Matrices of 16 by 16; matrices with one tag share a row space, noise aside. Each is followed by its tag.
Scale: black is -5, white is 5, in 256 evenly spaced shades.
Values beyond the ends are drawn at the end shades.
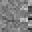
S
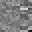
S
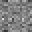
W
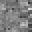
S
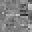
S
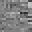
S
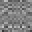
W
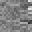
S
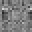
W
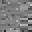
S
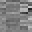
S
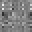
W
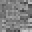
S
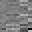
S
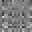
W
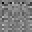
W
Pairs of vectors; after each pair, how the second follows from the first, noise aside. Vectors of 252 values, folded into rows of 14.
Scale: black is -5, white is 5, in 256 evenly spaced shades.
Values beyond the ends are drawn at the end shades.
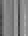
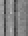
wrapped around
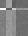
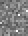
shuffled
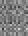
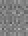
shrunk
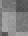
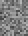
shuffled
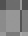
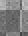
negated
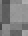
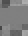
partly zeroed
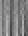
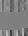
partly zeroed
